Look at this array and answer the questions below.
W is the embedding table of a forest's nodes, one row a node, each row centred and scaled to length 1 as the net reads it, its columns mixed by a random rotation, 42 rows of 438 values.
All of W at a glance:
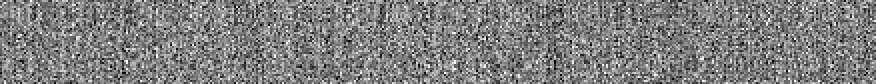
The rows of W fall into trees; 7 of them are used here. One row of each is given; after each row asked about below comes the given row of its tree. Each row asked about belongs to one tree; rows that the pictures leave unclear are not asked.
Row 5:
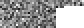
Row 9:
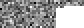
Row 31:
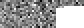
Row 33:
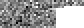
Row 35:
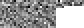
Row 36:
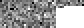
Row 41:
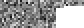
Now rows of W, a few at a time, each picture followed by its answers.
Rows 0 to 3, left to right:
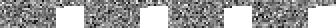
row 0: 35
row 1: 33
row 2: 5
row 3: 41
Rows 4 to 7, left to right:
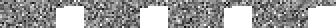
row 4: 9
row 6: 9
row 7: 41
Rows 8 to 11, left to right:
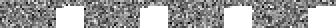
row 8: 41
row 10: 9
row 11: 5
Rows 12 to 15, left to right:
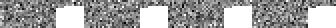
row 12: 5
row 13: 36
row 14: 41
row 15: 36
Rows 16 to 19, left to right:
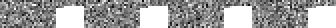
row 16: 31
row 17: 35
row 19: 33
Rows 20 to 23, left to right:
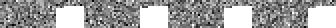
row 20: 9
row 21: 36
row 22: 36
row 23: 9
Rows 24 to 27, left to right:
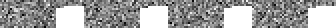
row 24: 31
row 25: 36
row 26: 9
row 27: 5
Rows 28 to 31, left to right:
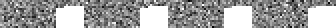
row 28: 5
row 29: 35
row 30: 31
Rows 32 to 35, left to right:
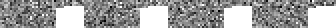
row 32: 33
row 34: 31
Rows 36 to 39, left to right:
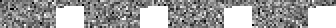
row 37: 9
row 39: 35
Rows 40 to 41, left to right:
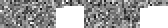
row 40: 33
